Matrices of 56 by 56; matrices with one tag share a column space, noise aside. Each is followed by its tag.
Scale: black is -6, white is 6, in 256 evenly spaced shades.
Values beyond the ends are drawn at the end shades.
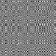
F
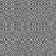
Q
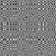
Q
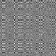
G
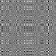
F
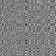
F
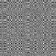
G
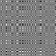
F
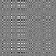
G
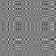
Q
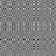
Q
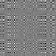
G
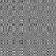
F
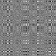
F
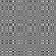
F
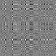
Q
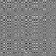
G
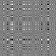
Q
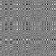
Q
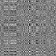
F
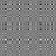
Q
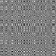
F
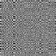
G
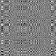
F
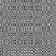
F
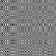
F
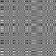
F
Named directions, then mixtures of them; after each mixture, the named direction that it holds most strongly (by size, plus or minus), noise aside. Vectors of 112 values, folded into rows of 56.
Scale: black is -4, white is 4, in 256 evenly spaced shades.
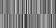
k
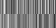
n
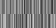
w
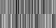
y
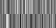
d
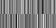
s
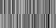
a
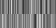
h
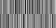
k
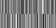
s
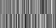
k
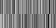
a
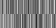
n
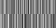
n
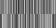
y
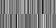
s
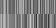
n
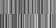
a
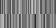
h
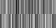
y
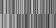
n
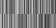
n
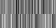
y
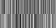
y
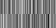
a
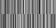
w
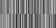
y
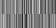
w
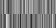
d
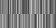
h
